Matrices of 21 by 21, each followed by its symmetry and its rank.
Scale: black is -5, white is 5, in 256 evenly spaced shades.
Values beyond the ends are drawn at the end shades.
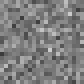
neither, full rank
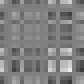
symmetric, rank one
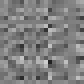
neither, rank two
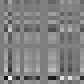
neither, rank one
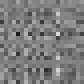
neither, rank three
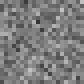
neither, full rank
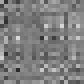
neither, rank three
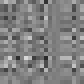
neither, rank two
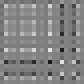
symmetric, rank one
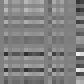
neither, rank one
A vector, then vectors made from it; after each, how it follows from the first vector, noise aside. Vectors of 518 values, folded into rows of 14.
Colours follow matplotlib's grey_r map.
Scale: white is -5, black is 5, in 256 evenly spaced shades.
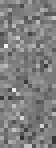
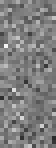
copied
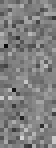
negated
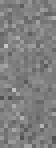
shrunk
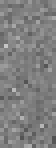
shrunk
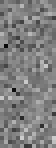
negated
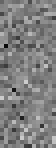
negated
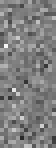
copied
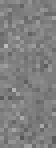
shrunk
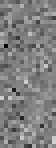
negated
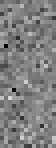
negated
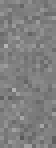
shrunk
